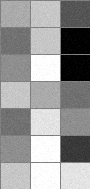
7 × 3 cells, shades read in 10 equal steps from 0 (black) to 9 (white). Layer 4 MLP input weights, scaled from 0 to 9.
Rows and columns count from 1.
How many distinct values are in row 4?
3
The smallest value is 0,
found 2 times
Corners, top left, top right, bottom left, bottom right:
6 3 7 8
